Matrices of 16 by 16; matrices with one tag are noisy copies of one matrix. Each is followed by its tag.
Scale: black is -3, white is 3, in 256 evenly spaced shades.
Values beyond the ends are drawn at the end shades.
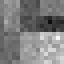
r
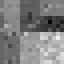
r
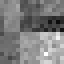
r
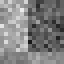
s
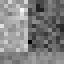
s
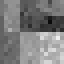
r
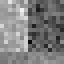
s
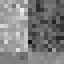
s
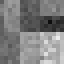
r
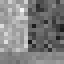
s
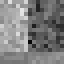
s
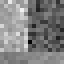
s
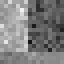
s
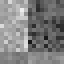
s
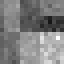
r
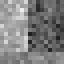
s
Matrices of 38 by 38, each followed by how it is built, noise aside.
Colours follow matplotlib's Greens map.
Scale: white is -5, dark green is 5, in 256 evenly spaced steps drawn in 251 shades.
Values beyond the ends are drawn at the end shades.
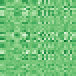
low rank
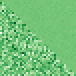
lower triangular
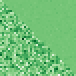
lower triangular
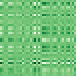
low rank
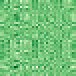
low rank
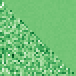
lower triangular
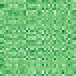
low rank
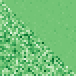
lower triangular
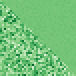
lower triangular
